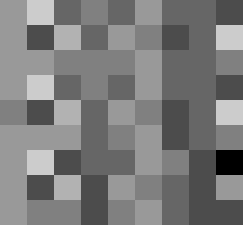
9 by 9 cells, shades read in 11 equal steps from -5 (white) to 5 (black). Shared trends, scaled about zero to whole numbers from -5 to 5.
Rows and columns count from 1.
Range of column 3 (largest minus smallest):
4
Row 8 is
-1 2 -2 2 -1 0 1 2 -1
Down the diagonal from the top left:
-1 2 0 0 -1 -1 0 2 2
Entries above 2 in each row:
0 0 0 0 0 0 1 0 0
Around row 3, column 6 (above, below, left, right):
0 -1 0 1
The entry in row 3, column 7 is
1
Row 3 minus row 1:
0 2 -1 0 -1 0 0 0 -2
